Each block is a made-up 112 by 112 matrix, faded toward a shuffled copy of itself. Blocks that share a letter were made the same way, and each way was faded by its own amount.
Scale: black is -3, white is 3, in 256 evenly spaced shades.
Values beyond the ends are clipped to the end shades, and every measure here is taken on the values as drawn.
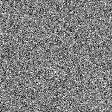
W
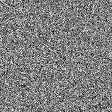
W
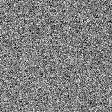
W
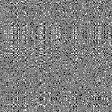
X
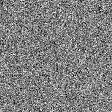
W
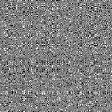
X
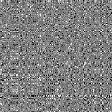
X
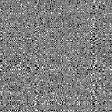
X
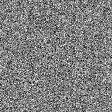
W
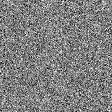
W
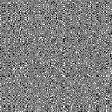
X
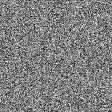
W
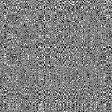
X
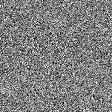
W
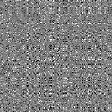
X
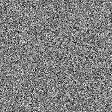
W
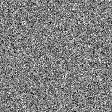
W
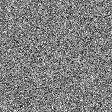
W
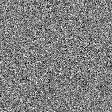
W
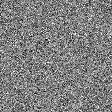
W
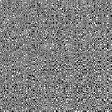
X
